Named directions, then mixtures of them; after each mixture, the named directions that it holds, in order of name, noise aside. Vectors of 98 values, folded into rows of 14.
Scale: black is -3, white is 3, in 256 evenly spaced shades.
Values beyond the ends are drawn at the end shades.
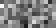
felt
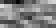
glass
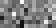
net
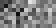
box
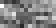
felt, glass, net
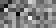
box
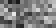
box, glass, net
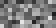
felt, glass, net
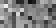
box, glass, net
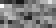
glass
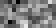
felt, glass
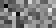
box, net
